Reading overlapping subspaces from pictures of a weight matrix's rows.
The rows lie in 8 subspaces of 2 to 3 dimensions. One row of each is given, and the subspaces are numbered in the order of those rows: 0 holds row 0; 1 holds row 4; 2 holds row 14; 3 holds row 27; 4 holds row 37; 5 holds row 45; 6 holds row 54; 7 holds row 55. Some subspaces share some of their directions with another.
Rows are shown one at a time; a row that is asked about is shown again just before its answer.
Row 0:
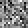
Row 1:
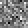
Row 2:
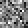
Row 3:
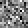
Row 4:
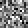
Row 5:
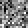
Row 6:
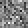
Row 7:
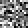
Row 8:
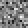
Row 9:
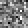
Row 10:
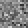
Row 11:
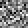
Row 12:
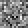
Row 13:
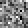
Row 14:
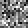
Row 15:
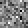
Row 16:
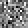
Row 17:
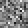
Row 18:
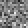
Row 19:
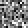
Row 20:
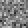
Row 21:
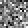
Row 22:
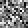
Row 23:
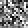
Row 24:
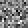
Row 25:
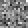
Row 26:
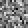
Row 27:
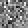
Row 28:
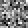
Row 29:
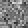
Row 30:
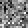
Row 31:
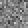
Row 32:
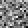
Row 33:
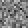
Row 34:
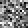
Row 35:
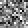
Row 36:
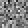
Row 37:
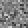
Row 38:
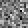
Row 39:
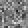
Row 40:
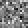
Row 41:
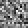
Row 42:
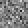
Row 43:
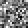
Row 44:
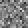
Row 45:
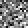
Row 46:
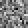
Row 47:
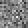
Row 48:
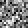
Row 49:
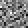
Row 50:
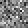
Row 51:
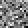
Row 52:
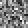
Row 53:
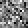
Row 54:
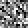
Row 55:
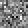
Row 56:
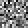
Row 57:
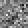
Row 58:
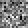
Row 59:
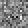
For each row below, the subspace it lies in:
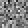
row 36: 3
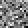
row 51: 5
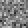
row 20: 4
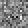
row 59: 7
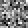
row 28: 2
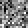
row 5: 0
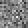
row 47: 6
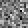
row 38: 4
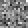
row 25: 2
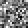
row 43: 0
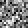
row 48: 4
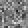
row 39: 6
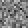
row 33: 4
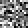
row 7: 1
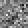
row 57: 4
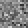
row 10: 4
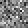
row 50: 2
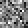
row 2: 7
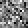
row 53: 7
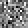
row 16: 3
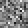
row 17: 6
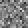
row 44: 4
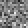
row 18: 4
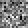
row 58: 7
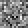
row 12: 7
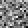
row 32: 5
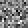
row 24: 6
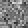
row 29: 7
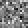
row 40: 6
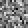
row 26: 1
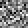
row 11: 5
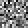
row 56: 3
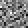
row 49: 5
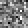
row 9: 2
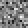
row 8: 6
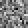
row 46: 1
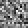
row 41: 6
